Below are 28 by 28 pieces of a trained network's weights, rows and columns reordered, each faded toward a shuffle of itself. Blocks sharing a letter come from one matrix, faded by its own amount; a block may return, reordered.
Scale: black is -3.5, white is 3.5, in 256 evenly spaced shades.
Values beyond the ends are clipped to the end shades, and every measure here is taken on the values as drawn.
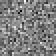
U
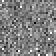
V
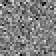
V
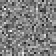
U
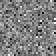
V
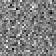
V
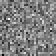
U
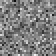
U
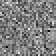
U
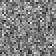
U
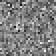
U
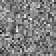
U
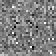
V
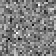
V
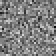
U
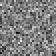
U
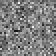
U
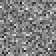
U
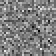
U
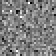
V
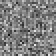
U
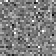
V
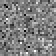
V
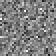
V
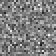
U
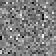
V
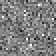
V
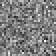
U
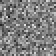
U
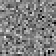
V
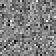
V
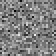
V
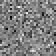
V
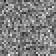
U
